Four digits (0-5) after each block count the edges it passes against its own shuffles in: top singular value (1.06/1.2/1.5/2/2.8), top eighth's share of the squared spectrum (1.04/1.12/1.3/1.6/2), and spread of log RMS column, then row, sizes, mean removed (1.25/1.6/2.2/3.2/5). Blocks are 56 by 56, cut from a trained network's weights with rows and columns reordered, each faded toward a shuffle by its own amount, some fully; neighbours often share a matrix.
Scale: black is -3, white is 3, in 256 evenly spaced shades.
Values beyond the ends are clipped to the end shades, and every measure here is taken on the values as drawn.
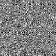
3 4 1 2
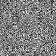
3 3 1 2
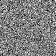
0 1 0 0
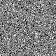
0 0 0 0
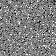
0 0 0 0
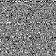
3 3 0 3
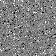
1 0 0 0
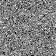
0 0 0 0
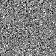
1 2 0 1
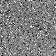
1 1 0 0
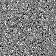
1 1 0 0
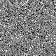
1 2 0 0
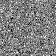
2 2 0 0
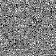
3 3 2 1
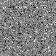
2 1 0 1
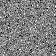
0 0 0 0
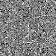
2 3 1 0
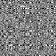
4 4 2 3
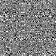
3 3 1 3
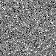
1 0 0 0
